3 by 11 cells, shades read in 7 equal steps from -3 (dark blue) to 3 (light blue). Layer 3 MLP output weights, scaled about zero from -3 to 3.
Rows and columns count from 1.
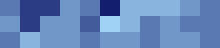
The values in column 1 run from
0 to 1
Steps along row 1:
down same up down down up same same down down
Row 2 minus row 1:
1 0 3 0 -1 6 0 -2 -1 -1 0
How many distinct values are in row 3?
3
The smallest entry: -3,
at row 1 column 6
